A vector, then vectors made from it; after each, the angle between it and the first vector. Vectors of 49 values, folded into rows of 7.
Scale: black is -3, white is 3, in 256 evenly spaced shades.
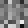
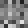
nearly parallel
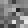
partly opposed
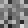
nearly opposite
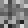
nearly opposite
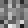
nearly parallel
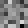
nearly parallel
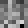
nearly parallel
